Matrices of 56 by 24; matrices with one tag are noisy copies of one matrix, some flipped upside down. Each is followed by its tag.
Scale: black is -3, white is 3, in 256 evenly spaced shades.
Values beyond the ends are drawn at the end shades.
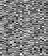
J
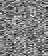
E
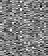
J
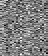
J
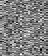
J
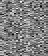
J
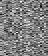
J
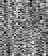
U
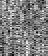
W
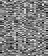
E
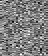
J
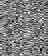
J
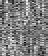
W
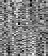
U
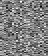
J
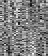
U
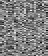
E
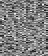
E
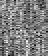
W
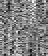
U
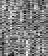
W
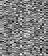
J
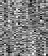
U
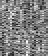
W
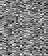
J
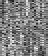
W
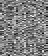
E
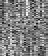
W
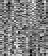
U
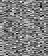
J
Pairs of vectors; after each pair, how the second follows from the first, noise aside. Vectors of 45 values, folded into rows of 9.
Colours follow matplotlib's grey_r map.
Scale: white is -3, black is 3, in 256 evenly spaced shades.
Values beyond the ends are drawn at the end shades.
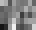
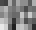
negated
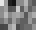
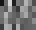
sign-scrambled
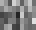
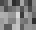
negated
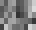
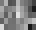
negated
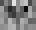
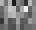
negated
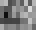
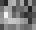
negated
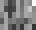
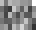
sign-scrambled
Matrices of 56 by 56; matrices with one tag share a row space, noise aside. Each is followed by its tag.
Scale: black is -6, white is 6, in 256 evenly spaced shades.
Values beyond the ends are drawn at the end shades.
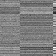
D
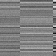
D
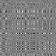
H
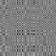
H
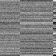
D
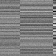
D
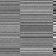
D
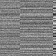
D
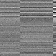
D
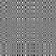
H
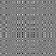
H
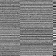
D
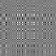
H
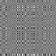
H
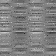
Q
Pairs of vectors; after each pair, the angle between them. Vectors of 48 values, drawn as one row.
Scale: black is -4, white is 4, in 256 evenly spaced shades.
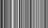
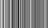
nearly opposite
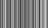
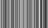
nearly opposite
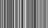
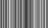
partly opposed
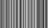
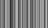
partly opposed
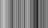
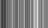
nearly opposite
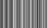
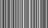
partly opposed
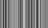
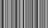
orthogonal
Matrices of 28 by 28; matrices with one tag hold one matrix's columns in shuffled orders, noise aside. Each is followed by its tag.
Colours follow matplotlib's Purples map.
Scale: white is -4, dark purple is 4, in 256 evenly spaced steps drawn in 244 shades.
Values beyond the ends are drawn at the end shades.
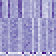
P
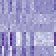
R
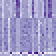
P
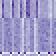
P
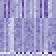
P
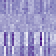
R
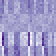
R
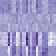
R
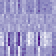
R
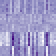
R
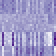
R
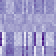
R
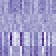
R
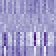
R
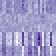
R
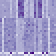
P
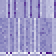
P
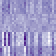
R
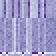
P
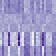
R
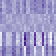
R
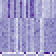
P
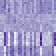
R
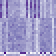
P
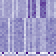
P
